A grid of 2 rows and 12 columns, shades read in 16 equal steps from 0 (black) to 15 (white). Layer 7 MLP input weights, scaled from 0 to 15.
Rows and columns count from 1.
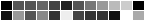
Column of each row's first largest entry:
11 11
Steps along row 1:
up same up down down up up up up up down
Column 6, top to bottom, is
2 14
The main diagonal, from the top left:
0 9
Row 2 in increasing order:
1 1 3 3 3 4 5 8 9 10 14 15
